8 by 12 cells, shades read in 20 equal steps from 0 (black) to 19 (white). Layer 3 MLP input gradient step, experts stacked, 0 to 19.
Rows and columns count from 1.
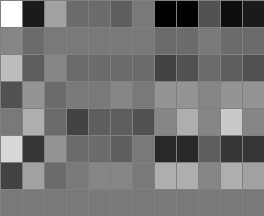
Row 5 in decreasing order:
15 13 13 10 10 10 9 8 7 7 6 5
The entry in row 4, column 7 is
9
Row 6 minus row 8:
7 -5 2 -1 -1 -2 0 -6 -6 -2 -5 -5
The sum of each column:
88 66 75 65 68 67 68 59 63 69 68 62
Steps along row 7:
up down up up same down up same down up down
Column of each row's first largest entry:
1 1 1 2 11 1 8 1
